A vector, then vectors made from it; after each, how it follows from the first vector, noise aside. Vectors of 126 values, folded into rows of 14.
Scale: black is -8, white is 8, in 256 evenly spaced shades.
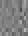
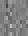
wrapped around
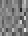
scaled up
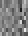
scaled up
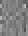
wrapped around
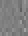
shrunk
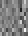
scaled up
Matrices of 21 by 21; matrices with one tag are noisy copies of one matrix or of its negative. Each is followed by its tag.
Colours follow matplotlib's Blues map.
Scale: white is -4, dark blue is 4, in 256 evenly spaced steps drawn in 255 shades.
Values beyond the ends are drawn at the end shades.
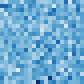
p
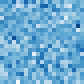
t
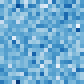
t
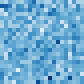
p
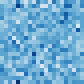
t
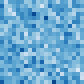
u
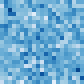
u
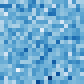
p
